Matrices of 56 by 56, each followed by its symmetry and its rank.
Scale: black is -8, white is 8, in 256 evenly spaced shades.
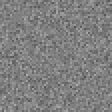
antisymmetric, full rank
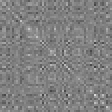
symmetric, rank five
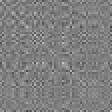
symmetric, rank three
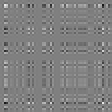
symmetric, rank one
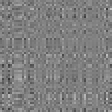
neither, rank three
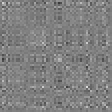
symmetric, rank three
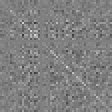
symmetric, rank five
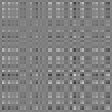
symmetric, rank one
